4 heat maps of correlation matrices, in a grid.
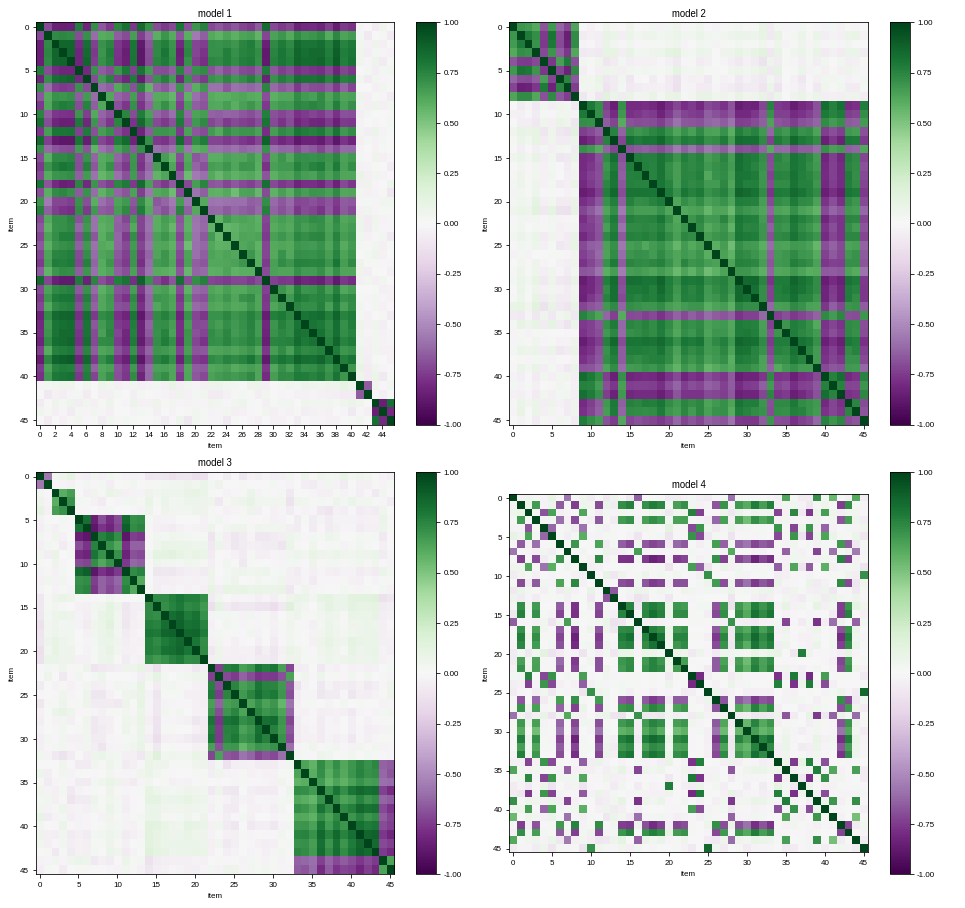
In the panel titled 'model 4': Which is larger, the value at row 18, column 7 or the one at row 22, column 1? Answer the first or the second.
the second
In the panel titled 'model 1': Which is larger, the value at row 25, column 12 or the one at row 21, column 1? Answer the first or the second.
the first
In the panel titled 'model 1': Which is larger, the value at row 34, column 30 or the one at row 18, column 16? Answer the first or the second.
the first
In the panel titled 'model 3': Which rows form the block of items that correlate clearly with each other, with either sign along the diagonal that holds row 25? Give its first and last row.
22 to 32
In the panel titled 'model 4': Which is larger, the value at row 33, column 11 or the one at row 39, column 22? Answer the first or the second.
the second
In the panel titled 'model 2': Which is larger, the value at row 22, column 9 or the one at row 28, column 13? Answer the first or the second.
the second
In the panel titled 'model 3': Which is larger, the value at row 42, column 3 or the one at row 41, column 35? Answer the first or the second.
the second
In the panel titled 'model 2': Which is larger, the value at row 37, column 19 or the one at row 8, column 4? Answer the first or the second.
the first
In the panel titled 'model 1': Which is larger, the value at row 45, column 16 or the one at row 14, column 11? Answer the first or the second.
the second
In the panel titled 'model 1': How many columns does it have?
46
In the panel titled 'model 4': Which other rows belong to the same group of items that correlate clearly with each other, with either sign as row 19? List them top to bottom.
1, 3, 6, 8, 11, 14, 15, 17, 18, 21, 22, 26, 27, 29, 30, 31, 32, 33, 42, 43
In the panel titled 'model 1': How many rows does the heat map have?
46
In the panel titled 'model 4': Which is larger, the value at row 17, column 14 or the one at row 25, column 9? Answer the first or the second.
the first
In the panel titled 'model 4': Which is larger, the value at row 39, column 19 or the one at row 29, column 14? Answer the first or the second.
the second
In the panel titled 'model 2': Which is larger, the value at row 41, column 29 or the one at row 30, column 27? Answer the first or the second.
the second
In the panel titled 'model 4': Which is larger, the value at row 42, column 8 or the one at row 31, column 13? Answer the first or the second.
the first
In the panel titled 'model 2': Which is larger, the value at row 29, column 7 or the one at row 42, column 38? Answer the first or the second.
the first
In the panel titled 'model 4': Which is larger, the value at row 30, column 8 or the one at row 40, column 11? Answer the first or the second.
the second
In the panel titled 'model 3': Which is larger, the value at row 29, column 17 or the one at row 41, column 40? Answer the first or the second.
the second
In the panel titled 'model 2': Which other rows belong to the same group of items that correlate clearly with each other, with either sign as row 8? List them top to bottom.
0, 1, 2, 3, 4, 5, 6, 7
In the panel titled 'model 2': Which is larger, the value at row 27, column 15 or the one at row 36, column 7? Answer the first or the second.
the first
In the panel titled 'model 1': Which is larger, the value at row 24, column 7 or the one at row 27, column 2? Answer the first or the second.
the second
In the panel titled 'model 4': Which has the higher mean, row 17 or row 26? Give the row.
17
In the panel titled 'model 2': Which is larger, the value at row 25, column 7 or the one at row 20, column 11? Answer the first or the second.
the first
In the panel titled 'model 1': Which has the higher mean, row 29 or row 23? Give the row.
23
